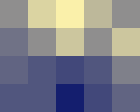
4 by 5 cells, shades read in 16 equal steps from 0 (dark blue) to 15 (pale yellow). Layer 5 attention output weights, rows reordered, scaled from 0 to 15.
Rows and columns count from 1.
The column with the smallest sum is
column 1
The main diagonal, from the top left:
8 8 3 3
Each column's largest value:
8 13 15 11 12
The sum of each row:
55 46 23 16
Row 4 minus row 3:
-1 0 -3 -1 -2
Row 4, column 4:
3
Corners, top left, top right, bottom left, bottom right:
8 8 4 5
